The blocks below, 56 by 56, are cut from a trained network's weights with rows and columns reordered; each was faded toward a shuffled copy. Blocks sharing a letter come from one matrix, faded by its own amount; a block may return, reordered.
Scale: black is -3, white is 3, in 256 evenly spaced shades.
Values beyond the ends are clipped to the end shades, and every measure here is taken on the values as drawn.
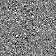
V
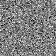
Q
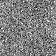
Q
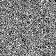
Q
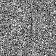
Q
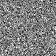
V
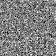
Q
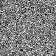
Q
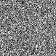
V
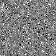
V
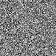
V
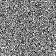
Q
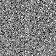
Q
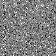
V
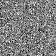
Q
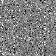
V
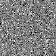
V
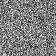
Q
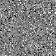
V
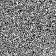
V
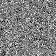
Q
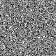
Q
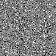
V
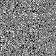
V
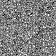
Q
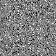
V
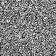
V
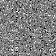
V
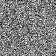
V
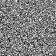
V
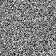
V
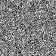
Q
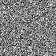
V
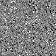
V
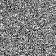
V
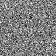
V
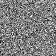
V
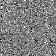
V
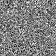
Q
